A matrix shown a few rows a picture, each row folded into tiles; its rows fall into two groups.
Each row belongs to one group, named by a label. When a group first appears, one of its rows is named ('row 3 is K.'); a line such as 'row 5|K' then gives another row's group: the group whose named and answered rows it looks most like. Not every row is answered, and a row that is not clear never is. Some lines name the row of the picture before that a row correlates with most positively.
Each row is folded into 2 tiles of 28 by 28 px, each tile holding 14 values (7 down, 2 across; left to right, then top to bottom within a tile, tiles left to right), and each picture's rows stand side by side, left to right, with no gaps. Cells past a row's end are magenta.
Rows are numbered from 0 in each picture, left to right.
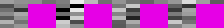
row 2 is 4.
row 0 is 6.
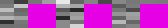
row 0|4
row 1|6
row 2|6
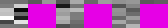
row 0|4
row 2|6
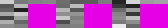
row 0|6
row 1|4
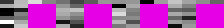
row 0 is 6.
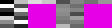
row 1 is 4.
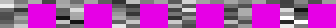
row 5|4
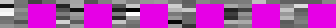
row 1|6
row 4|6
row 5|4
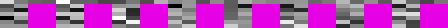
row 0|6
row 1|6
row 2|4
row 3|6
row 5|6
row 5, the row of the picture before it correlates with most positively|1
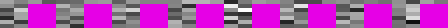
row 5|4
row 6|6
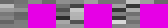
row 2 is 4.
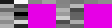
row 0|4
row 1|4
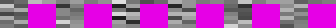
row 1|6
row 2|6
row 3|6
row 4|4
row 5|4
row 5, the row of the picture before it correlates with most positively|1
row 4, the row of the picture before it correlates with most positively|0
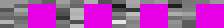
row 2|6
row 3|6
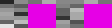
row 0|4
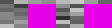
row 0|4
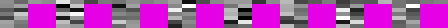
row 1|6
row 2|6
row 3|4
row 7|4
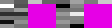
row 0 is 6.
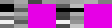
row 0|6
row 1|6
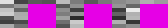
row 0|6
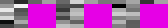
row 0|4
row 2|6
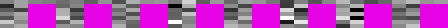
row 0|6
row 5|4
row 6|4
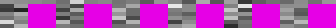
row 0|6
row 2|4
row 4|4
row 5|4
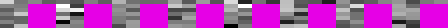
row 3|6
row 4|4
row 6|4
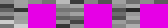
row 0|6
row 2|6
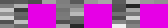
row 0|4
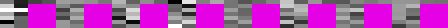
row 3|4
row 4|4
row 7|4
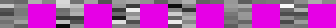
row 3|6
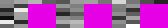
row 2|6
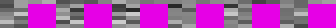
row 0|6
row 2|6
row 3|6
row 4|6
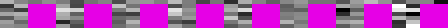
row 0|6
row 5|6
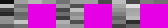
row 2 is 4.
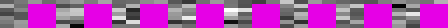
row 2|4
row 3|4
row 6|4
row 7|6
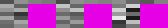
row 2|4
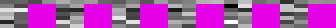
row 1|6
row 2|4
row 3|6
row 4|6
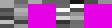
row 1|4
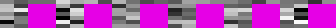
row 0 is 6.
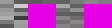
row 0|4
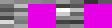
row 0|6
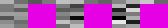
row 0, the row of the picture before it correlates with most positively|0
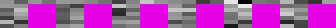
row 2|6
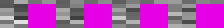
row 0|4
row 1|4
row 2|4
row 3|6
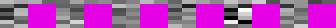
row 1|4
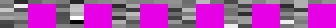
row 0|4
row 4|4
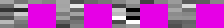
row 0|6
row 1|4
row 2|4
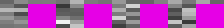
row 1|6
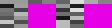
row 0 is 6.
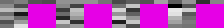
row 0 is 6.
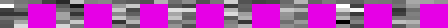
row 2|4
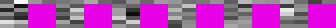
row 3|4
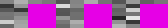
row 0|6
